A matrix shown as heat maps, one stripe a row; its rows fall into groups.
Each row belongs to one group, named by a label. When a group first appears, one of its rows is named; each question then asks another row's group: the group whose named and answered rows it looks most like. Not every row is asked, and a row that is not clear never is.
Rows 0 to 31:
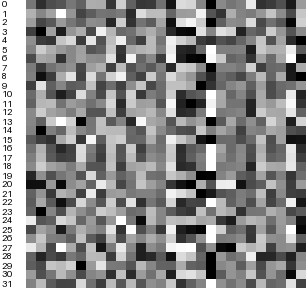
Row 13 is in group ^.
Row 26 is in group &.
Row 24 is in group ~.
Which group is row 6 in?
&
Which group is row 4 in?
~
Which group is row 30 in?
^
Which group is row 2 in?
^
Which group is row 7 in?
^
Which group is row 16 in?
&
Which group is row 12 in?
&
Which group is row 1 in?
^
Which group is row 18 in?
&
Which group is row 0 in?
^
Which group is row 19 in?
~
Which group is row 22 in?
&
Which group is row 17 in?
&
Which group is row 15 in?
~
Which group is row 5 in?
&
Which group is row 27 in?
~
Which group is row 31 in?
&
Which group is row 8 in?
~
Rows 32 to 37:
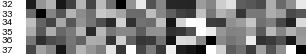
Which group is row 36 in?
^
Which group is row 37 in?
&
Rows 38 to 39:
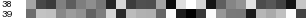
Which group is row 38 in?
^
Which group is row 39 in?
&
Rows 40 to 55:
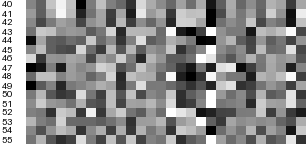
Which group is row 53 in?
^
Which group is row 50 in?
&
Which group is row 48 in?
&
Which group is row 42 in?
^
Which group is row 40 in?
^
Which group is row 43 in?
&
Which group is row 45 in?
&
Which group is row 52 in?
~
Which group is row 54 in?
^
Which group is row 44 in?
~
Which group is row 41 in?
^
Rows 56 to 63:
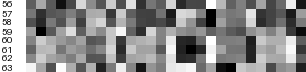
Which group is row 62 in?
&
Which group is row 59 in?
~
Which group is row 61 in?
&
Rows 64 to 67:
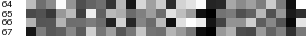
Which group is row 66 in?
^
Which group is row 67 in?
~
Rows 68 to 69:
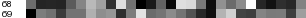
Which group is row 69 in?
~
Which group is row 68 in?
^
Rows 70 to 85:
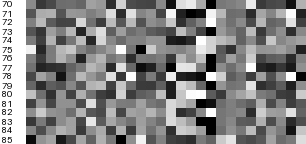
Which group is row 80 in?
^
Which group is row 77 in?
^
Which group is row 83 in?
~
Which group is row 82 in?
&
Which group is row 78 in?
&
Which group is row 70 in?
^
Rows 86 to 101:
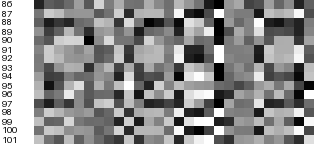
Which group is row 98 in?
&
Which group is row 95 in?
~
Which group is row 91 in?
&
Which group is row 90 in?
^
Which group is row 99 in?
^
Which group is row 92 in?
&
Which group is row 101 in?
^
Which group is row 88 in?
^
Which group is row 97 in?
^
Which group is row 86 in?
~
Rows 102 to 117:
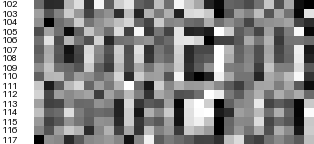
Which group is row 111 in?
~
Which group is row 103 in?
^
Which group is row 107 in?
&
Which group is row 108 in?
&
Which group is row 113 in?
^
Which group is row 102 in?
~
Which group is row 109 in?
&
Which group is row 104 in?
~
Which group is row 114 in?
^
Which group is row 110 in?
&
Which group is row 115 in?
^
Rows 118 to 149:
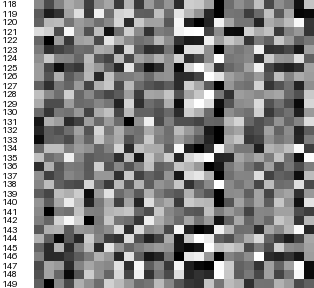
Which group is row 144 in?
^
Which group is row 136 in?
~
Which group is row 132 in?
~
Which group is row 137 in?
^
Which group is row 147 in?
&
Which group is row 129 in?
^
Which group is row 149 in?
~
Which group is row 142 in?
^
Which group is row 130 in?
^
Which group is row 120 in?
&
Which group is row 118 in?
^
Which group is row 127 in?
^
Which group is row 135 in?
^
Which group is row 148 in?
&
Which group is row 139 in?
^
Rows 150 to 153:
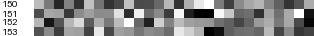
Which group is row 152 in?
~
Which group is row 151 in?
&
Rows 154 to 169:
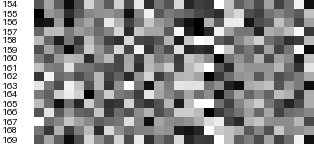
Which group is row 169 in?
&
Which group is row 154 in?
&
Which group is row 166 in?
~
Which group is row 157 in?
&
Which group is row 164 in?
^
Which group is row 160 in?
^
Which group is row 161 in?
^
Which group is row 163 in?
~
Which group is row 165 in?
^
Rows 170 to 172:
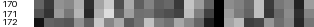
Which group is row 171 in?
^
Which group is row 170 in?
^
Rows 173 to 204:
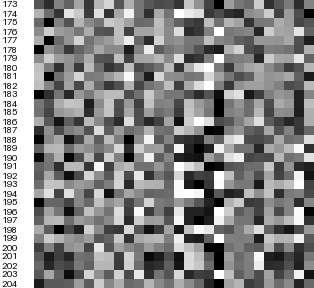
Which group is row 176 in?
&
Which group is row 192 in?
&
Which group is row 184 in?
^
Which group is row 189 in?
&
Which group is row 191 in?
~
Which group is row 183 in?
~
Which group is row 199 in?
&
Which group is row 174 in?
~
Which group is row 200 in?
~
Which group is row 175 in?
~
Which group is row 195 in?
~
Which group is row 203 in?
&
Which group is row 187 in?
~
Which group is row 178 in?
~
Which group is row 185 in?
^
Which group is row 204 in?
~
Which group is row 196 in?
&
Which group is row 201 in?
^
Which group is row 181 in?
~
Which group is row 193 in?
&
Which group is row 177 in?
~
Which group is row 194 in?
~
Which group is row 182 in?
^
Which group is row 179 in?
&
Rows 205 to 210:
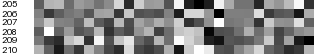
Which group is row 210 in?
^
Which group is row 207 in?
&
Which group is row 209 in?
~
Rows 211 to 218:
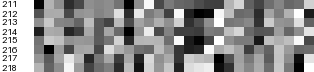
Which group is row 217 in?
^
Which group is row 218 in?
^
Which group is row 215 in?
&
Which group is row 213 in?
&
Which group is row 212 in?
&
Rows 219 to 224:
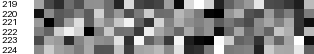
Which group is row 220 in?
~
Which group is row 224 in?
&
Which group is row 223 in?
&
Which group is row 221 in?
~
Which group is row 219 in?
^
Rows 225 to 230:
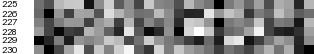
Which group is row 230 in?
~
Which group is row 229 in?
~
